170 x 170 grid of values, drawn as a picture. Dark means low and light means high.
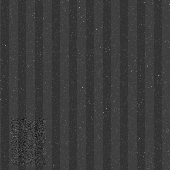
Upright stripes repeat 10 times across the table. An odd patch, rougher than its surroundings, sits in the bottom left. There is no overall slope. The bottom left is the roughest part.
